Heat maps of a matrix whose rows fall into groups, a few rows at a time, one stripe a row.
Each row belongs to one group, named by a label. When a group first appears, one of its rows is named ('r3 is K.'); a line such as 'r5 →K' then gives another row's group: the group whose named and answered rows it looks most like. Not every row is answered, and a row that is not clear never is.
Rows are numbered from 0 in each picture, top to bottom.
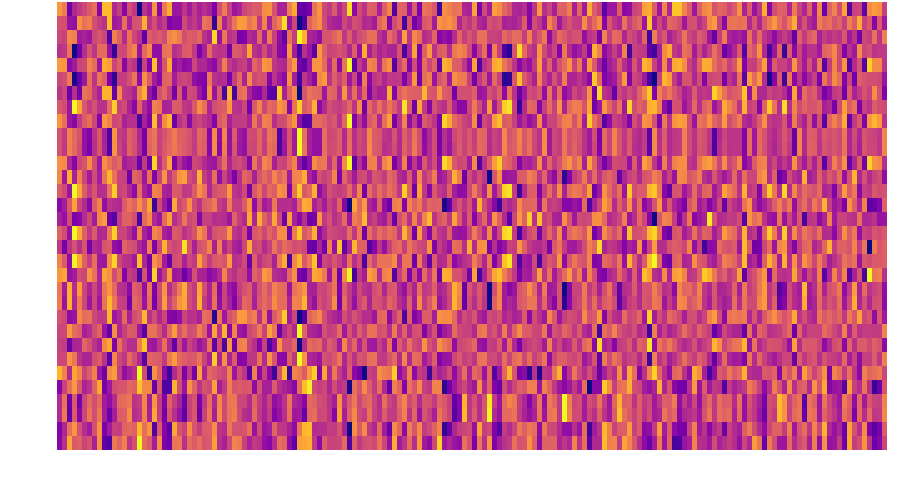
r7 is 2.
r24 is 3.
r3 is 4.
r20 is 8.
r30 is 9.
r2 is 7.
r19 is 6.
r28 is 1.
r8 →6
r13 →2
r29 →1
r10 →7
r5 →4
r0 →6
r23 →7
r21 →8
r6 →3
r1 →3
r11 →6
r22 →3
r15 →4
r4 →6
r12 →8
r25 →7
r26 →2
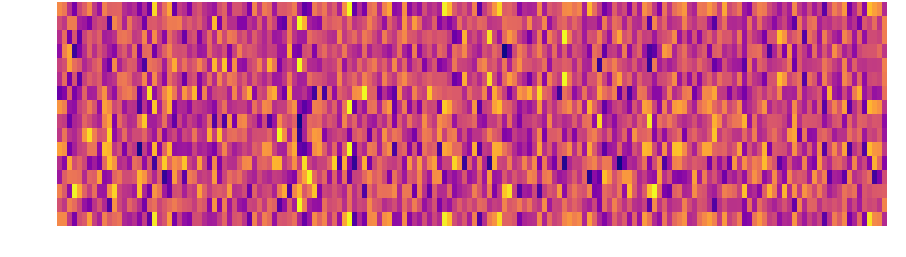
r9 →3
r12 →9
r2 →1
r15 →6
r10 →6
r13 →2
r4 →7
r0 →6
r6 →4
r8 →3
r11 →8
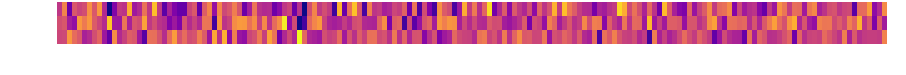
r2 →7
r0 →1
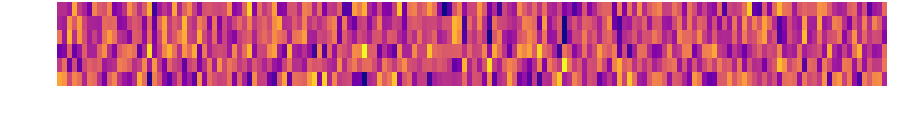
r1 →8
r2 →8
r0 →9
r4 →1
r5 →2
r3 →4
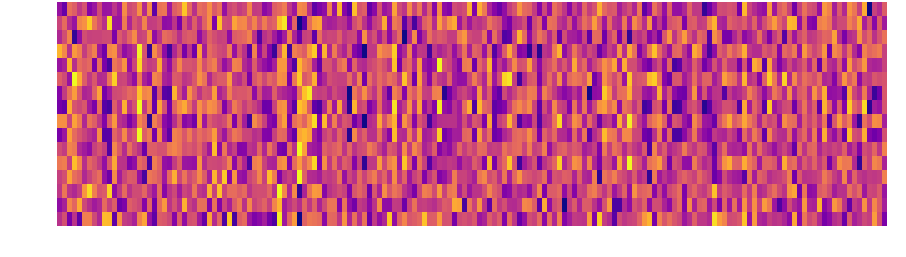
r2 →4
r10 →7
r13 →3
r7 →9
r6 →9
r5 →2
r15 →3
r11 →2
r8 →2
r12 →7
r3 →2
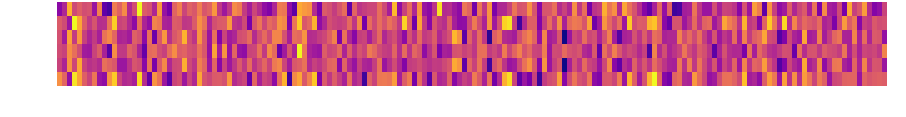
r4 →8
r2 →8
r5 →2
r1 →2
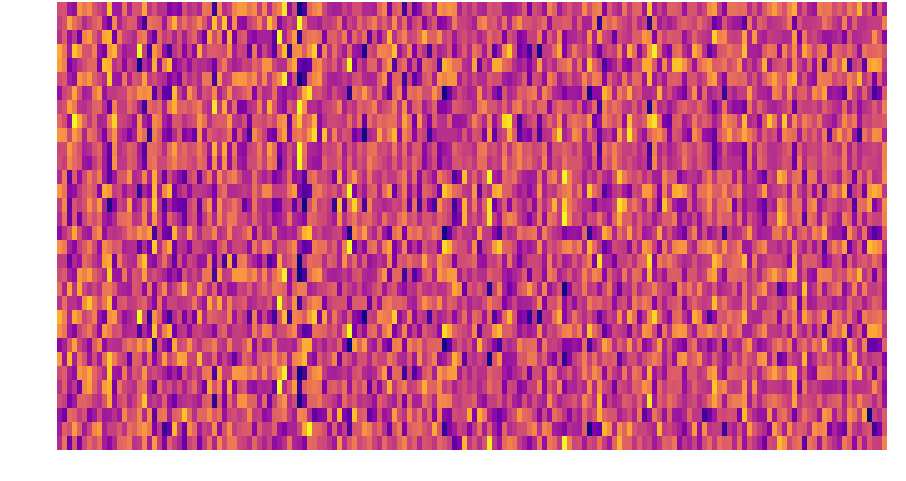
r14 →1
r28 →3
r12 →1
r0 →3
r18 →3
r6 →9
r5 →3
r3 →2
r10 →7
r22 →2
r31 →1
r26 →3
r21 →3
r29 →9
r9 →2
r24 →9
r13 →6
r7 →7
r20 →8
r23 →6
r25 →8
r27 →3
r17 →6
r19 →3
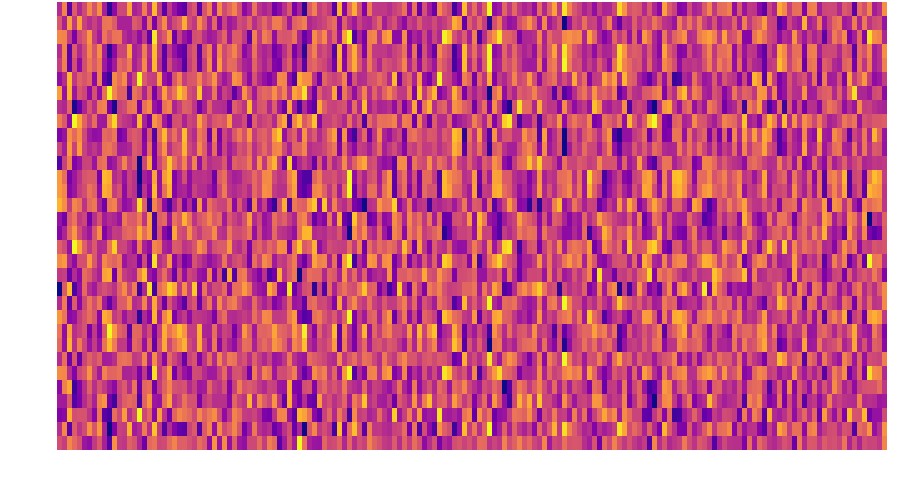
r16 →9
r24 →8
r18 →6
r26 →6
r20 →4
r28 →4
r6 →8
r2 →6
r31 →7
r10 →8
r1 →8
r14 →2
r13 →6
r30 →1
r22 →6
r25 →1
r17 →2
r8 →2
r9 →8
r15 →9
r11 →4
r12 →6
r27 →4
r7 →4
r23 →8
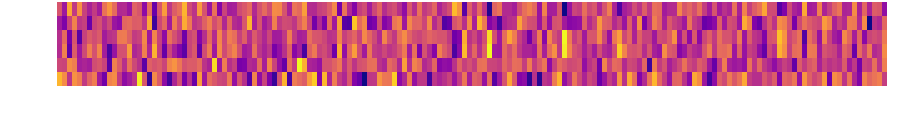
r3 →1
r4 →7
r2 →1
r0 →8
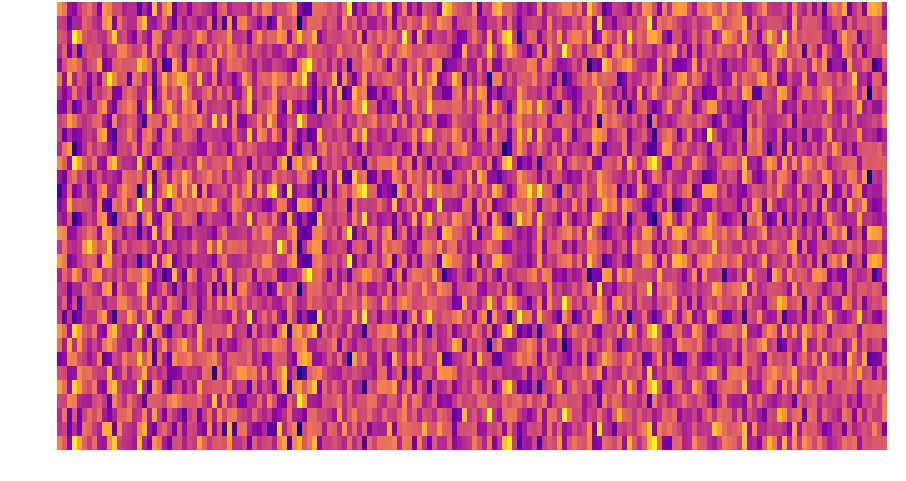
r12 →9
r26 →3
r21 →1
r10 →4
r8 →7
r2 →2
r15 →4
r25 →9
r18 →6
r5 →8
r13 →4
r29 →1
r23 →2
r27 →2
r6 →9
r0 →6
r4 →9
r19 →9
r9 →4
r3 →1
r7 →4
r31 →2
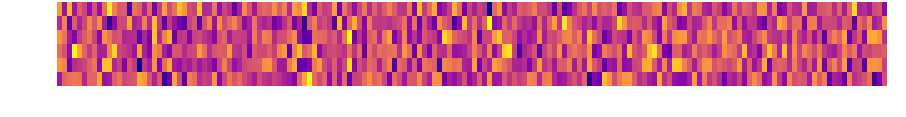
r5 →9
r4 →6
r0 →8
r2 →6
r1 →1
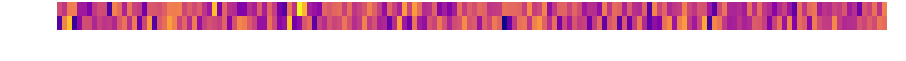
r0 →7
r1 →4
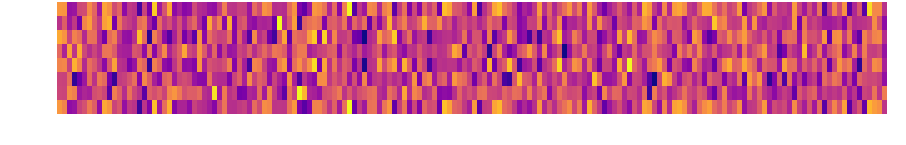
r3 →8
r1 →3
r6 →7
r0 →6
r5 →4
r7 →6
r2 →2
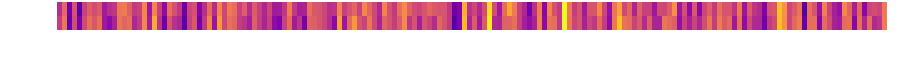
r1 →1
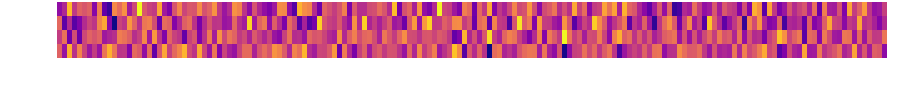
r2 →1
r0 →9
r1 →4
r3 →8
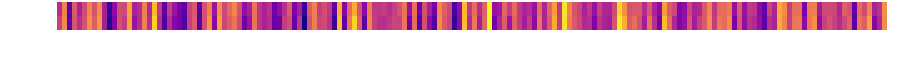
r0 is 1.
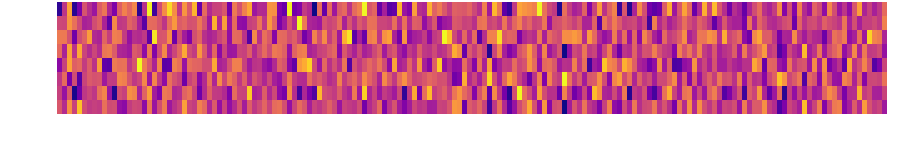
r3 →8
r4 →9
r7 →8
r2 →6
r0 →4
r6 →4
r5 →1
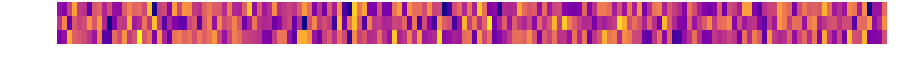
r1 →1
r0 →9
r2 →9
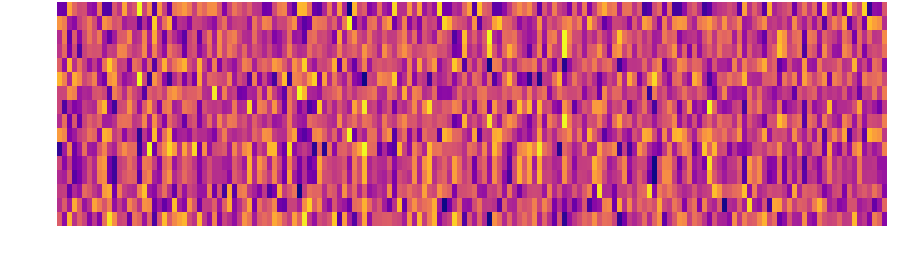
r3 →1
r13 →3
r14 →9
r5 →2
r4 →8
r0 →9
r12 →4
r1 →6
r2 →1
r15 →8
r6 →7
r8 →1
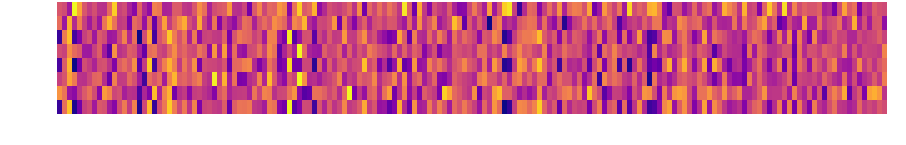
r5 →7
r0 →2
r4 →4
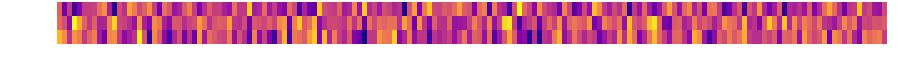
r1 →2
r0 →4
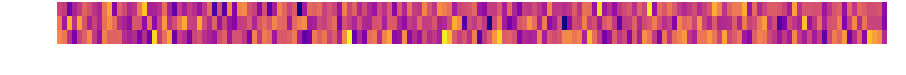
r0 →3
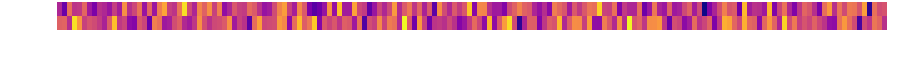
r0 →9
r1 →2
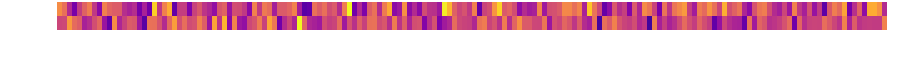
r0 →6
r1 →7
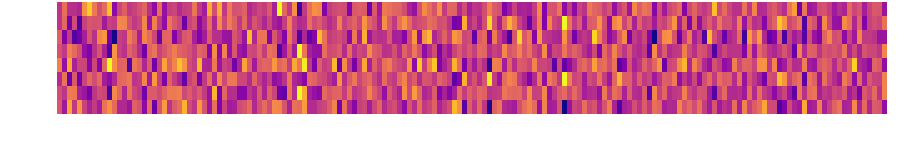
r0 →3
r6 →7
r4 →8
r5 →1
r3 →7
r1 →1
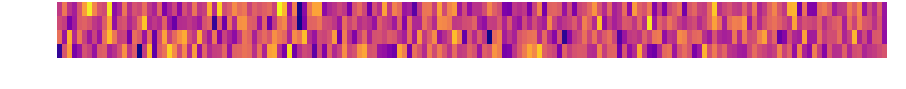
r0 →3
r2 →8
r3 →4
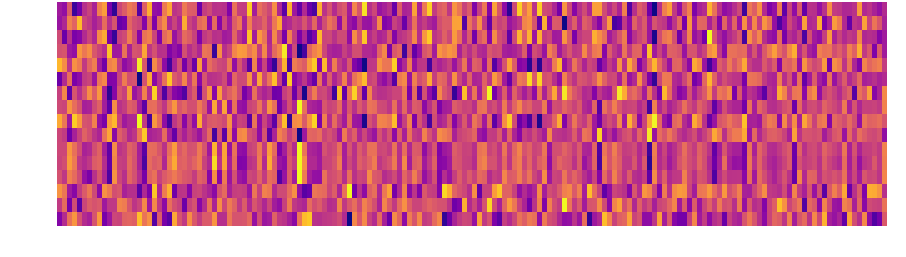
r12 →7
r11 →7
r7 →7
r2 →4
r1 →8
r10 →7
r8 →2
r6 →1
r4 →2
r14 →1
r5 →4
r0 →4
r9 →3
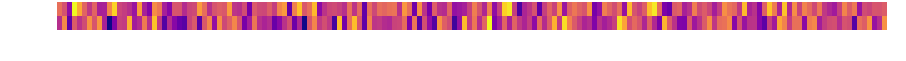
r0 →2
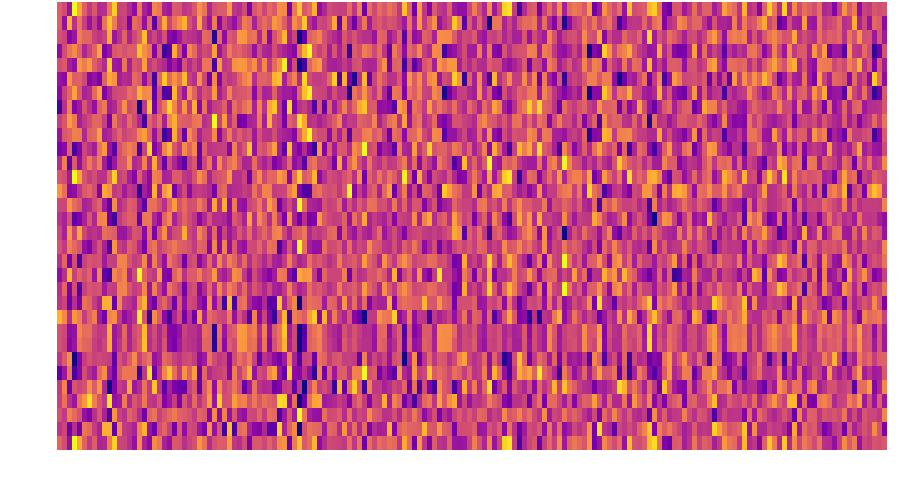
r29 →7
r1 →8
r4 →3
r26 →4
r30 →3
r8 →7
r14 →7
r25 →4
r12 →2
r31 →2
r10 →4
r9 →9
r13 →6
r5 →8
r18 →1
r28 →3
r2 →3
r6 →9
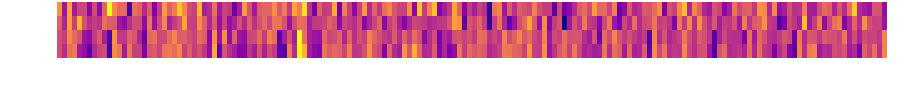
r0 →8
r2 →7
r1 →8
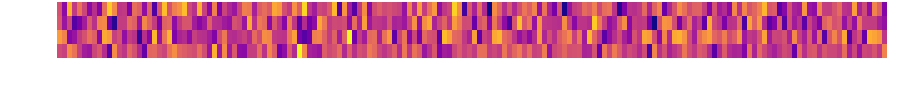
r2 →6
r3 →7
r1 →4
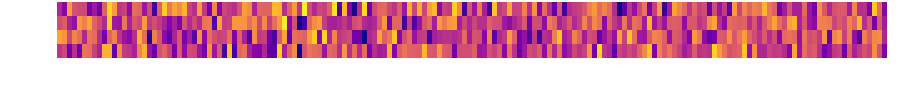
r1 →3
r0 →8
